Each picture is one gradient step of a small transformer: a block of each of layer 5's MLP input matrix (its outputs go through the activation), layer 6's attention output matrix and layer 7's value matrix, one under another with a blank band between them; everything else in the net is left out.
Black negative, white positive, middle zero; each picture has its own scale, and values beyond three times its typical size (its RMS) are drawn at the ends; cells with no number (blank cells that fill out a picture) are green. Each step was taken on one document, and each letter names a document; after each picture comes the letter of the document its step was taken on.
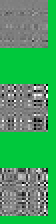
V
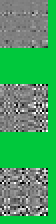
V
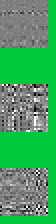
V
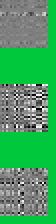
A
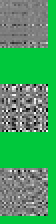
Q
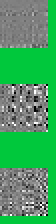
V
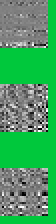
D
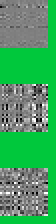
A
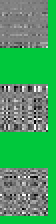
Q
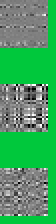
A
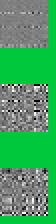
V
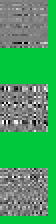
Q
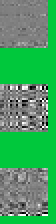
D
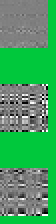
D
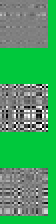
A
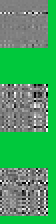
V
